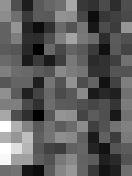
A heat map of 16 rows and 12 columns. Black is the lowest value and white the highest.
Roughest part: bottom left. Odd rows or columns: none. Mirror symmetry: none. Stripes: upright, repeating 2 times. Odd patch: higher, in the bottom left.
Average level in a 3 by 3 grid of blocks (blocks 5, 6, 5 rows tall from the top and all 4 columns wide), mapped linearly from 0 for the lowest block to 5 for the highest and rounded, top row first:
120 | 120 | 530
